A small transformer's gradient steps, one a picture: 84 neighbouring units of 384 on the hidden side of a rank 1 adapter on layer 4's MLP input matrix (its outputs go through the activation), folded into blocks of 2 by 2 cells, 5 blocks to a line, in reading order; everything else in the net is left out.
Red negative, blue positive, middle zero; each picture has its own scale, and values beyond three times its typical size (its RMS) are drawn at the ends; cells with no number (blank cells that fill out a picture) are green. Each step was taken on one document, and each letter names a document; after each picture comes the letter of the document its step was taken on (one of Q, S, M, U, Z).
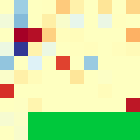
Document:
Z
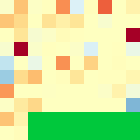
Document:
Z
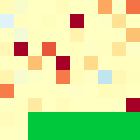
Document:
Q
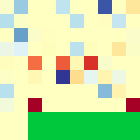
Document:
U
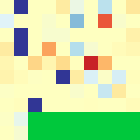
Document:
U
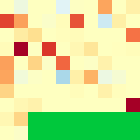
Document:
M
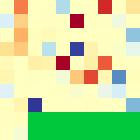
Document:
U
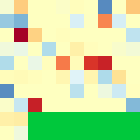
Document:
U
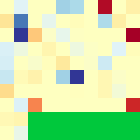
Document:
M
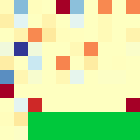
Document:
Z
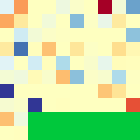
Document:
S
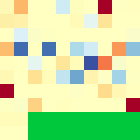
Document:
S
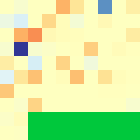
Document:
Z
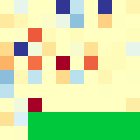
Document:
Z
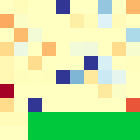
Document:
S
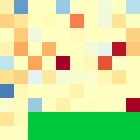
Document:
Q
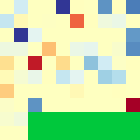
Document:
S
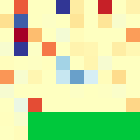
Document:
M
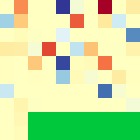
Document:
U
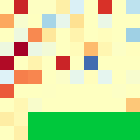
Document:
Z
